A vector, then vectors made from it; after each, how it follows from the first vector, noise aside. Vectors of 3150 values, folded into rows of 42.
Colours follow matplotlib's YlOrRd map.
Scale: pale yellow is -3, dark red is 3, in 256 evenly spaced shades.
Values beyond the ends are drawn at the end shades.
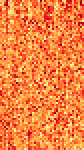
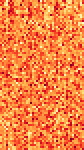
negated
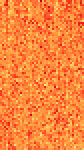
shrunk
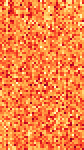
negated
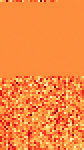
partly zeroed
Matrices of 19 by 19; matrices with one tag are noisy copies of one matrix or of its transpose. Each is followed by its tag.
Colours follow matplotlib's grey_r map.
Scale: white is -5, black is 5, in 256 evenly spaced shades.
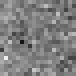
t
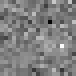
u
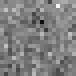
t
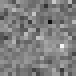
u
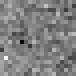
t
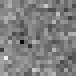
t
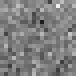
t
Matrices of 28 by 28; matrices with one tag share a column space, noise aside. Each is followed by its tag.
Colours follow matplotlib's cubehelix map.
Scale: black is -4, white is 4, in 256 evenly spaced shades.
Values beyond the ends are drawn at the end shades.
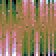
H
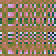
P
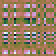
P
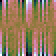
H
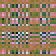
P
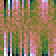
H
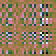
P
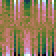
H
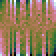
H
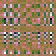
P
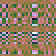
P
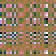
P
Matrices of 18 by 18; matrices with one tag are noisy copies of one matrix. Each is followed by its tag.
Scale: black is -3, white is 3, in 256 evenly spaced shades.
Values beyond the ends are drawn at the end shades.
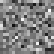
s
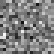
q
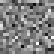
s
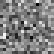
q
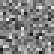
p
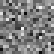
p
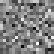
s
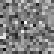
q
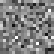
s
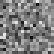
q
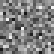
p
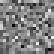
s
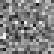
q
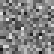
p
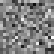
s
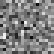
q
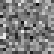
q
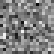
q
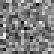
q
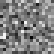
q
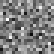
p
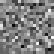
s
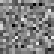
s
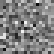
q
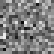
q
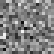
q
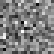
q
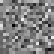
s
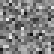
p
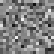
s
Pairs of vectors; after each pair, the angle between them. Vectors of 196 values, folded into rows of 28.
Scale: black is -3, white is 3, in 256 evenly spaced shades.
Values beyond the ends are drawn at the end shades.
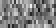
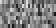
partly aligned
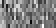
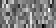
partly opposed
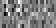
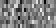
partly opposed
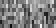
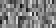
orthogonal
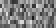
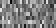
partly aligned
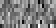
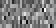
partly opposed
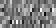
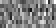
partly opposed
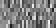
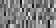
nearly opposite
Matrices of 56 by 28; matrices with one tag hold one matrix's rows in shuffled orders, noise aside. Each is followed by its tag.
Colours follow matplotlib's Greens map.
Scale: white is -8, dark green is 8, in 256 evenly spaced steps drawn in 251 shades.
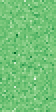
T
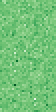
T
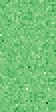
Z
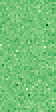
Z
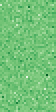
Z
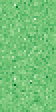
T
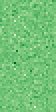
T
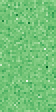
Z
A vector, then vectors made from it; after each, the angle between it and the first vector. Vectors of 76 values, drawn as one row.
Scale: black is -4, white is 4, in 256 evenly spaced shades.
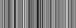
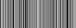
partly opposed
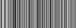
partly aligned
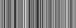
nearly parallel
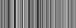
nearly parallel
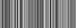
partly aligned
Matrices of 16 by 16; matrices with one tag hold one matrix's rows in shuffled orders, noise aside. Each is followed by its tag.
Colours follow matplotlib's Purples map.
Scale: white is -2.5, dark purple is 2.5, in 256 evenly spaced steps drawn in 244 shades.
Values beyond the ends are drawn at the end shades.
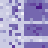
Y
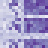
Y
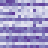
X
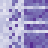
Y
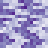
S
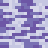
S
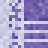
Y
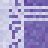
Y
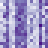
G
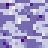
S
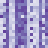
G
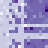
Y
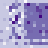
Y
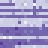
X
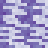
S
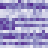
X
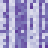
G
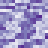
S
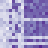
Y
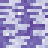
S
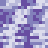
S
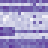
X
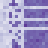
Y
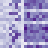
Y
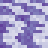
S
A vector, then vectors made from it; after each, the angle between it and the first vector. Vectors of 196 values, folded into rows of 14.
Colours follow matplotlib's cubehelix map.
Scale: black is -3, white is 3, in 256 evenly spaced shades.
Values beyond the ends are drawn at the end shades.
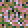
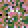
partly opposed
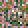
nearly opposite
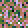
nearly parallel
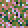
nearly opposite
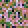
nearly parallel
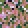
orthogonal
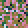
orthogonal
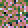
orthogonal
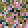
partly aligned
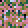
partly aligned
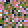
partly aligned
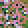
orthogonal
